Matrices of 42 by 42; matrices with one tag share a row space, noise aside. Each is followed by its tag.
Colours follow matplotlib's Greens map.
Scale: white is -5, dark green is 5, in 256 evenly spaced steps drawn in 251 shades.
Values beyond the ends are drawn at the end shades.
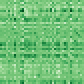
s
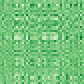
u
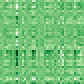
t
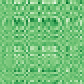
u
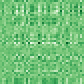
u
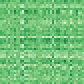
s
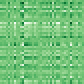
s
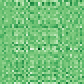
u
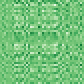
u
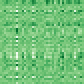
t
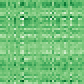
s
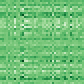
s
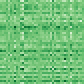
s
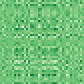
u
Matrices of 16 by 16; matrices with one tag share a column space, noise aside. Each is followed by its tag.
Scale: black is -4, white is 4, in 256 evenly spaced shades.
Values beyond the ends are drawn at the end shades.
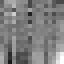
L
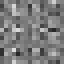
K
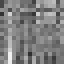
L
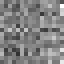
K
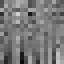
L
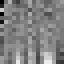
L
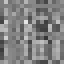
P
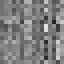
P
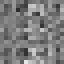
K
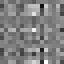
K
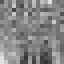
L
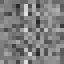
K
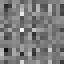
K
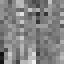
L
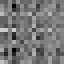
K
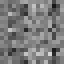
K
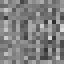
P
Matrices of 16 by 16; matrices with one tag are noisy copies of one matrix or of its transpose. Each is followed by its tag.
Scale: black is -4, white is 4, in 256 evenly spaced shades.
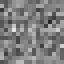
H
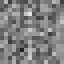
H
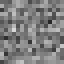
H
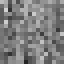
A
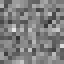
H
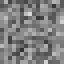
H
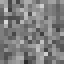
A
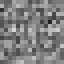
H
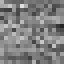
A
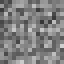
H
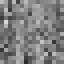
A
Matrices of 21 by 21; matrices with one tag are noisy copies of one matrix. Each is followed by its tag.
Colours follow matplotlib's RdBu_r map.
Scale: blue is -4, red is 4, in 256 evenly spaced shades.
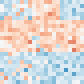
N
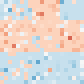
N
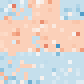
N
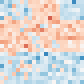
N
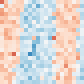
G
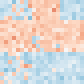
N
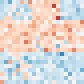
N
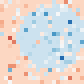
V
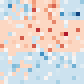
N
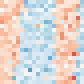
G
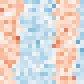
G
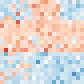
N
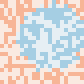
V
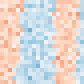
G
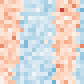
G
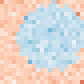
V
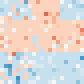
N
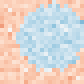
V
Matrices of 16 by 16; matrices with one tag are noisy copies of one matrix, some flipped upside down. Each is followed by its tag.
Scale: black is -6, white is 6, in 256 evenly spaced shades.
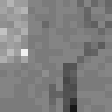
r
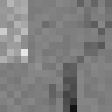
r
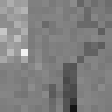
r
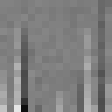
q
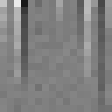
q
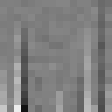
q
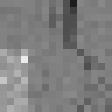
r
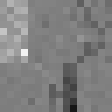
r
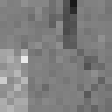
r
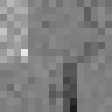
r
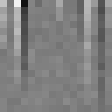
q
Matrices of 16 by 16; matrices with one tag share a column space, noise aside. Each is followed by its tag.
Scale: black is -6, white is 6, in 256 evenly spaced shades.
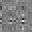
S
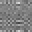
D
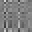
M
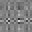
S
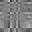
M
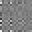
D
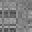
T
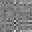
D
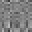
M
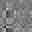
T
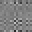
D
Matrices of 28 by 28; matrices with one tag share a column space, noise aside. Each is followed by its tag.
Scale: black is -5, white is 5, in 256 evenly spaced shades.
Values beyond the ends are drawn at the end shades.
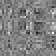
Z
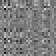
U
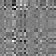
U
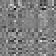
U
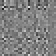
U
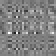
Z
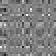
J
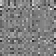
U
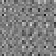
J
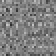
J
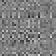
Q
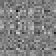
Z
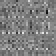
Z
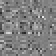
Z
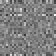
J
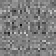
Z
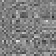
Q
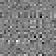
Q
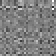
U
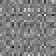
J
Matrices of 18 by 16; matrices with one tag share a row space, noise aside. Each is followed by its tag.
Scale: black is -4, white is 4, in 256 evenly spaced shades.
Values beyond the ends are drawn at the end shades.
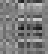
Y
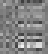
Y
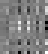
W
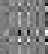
W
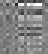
Y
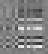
Y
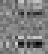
Y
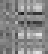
Y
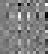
W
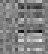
Y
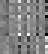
W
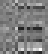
Y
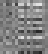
Y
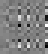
W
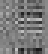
Y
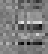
Y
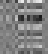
Y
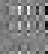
W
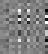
W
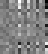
W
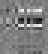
Y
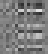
Y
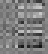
Y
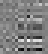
Y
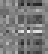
Y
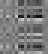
Y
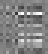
Y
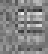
Y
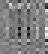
W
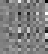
W
